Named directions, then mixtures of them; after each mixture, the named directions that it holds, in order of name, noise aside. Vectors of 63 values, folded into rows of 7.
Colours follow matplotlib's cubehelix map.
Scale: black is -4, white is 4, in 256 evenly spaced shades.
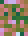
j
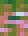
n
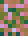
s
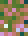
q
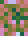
j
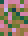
j, s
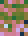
j, q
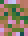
j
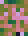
j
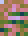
j, n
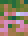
n, q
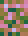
s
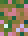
q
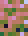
q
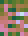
n, s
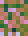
s
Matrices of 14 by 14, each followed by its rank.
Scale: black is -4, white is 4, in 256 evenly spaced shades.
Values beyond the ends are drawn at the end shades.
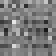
three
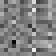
three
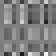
one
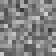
full rank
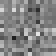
three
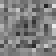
three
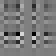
one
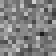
full rank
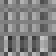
one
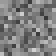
full rank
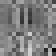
three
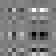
one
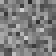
full rank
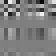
one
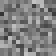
full rank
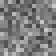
full rank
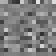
three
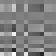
one
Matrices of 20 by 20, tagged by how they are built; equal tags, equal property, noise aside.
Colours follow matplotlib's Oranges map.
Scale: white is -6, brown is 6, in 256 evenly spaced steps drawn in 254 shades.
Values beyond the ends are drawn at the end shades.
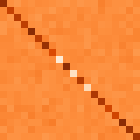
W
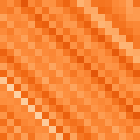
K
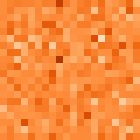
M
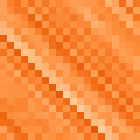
K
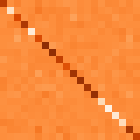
W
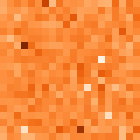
M
